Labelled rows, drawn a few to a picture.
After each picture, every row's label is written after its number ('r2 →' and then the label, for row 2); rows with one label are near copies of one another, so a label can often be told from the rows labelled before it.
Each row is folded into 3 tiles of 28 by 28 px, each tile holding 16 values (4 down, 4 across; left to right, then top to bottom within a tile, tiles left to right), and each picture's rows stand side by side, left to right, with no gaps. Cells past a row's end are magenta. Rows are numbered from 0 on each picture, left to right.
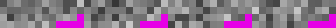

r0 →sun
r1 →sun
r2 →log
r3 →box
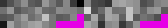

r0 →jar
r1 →box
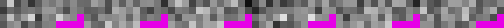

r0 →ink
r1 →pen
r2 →pen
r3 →ink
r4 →pen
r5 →box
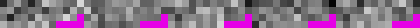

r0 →sun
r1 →box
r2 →pen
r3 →jar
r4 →pen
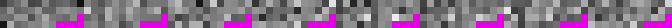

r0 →jar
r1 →box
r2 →log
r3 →sun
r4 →ink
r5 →ink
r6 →box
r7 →sun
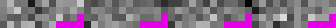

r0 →log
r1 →jar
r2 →jar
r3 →ink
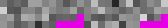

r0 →box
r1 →log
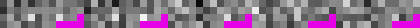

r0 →ink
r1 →ink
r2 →log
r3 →box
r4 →log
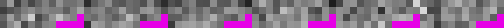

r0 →ink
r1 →jar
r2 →jar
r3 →pen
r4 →sun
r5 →box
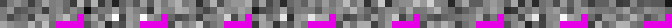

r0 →sun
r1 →ink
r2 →log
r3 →ink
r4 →log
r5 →log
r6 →ink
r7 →jar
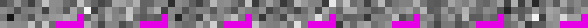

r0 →sun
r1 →box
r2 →sun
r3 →sun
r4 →log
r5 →box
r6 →ink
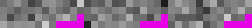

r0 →sun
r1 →jar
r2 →log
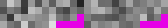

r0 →pen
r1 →log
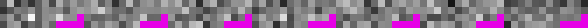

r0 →ink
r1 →log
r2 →log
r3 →ink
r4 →log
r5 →log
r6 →jar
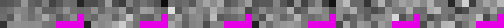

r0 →jar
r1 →jar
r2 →box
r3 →jar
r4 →log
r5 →log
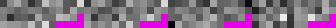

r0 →sun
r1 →sun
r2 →jar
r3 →ink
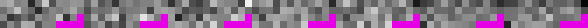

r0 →log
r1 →ink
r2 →sun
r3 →pen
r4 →pen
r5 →jar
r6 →jar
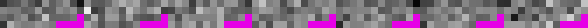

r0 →jar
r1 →box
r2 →pen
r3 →log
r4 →jar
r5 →jar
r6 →sun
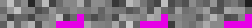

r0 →log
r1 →sun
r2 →jar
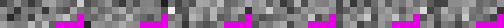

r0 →sun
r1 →jar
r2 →box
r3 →log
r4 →ink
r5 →box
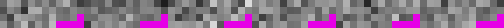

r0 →pen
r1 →jar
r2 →sun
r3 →log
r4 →log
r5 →pen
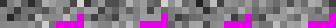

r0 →sun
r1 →sun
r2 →log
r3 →pen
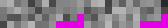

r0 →log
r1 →pen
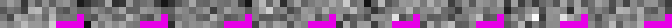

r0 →pen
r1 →jar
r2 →jar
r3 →log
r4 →log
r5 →log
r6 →ink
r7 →pen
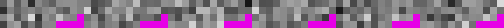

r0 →ink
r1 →box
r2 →pen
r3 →box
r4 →ink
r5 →sun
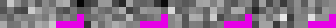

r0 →pen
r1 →jar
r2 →box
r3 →ink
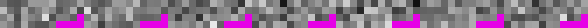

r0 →box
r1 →box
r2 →sun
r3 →log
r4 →pen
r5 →pen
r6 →log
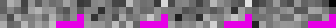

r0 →pen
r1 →sun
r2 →sun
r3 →jar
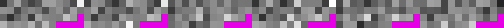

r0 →sun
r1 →sun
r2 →ink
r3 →sun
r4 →ink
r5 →pen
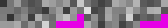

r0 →sun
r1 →box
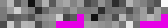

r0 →log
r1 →sun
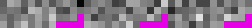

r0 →pen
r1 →sun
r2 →ink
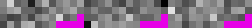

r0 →log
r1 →jar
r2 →box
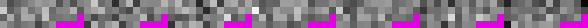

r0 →box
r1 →log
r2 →log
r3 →box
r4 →box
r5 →ink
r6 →jar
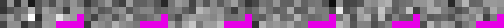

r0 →ink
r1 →jar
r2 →pen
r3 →jar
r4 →box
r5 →log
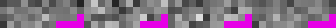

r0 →jar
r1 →log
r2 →ink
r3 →jar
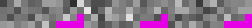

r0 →sun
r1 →box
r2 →log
